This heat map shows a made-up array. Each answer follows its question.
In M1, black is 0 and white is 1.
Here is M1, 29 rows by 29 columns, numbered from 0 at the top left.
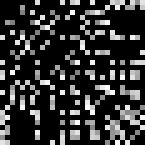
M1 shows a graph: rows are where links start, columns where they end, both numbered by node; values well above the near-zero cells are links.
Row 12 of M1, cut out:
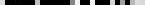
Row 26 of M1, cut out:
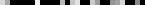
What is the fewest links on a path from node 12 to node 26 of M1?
1
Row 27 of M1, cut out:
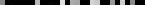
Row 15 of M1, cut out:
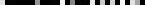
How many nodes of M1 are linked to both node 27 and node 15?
8
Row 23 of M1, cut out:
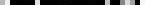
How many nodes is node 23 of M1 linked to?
8
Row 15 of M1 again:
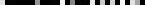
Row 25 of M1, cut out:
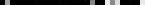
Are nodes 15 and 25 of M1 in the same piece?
yes
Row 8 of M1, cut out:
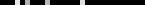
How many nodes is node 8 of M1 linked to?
4
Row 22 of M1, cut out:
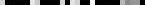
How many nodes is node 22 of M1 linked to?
11
